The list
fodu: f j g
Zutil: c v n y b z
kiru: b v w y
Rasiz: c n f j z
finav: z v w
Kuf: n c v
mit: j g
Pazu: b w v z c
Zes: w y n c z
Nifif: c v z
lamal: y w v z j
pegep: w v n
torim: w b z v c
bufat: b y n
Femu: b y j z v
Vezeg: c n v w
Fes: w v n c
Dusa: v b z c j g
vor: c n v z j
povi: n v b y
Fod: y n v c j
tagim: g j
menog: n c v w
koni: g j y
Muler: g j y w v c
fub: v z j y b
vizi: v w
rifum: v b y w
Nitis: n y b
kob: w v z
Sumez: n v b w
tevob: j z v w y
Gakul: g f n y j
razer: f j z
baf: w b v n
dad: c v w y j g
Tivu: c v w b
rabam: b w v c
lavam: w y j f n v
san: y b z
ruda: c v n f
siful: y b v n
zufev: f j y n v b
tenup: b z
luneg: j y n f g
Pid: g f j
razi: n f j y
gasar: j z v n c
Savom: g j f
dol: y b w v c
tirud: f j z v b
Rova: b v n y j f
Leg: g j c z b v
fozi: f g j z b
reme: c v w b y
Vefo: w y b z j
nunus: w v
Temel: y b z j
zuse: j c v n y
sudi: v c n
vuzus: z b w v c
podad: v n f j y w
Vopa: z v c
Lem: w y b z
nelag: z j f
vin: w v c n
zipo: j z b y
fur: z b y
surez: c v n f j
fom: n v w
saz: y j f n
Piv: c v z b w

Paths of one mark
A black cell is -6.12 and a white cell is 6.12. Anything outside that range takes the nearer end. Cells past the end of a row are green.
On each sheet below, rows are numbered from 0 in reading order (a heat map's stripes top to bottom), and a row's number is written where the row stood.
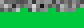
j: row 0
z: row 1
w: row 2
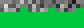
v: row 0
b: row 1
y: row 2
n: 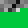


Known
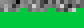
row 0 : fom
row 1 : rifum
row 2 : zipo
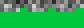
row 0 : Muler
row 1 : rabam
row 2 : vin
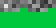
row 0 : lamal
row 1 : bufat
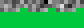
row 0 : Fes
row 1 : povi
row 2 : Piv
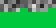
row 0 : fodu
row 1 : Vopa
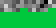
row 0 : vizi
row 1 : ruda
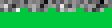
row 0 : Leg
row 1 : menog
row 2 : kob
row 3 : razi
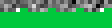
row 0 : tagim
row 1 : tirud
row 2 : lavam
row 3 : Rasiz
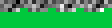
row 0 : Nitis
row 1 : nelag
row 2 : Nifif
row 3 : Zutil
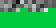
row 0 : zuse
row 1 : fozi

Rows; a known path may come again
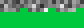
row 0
kiru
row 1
Leg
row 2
torim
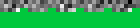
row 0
Zes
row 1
baf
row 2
tenup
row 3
Tivu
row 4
Gakul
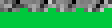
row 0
saz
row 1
Vezeg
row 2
fom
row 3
Kuf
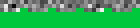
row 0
Nifif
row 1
Fes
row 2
tevob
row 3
Temel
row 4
vin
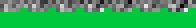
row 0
nunus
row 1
dol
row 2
rabam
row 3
dad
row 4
lavam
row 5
lamal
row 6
Rasiz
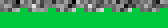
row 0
zufev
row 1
vuzus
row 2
surez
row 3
Femu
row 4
luneg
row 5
siful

